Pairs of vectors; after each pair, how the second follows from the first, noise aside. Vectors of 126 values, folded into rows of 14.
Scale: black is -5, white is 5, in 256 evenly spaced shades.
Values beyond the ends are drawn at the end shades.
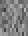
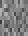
shuffled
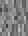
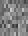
shuffled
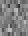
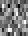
scaled up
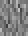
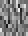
scaled up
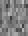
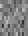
shuffled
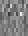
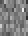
shuffled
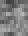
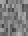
shuffled
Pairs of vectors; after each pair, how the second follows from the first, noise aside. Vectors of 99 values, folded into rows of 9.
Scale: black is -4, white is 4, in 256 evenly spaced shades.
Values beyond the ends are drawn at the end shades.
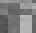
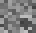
sign-scrambled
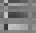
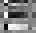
scaled up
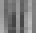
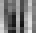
scaled up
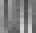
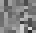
sign-scrambled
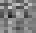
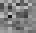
sign-scrambled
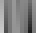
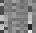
sign-scrambled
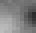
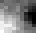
scaled up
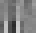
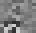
sign-scrambled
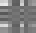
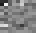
sign-scrambled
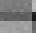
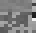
sign-scrambled
